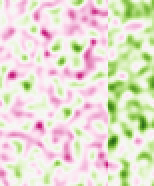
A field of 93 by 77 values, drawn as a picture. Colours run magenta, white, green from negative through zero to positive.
There are no lone odd cells. The texture is blotchy. The ninth with the highest average is the middle right. A vertical seam about 70% of the way across splits the table, and the right part is higher.
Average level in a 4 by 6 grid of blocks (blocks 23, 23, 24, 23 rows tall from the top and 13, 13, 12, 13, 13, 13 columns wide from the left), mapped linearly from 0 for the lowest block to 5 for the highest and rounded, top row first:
1 1 1 0 3 5 / 1 1 2 1 4 5 / 1 1 1 1 4 5 / 2 2 1 1 3 3
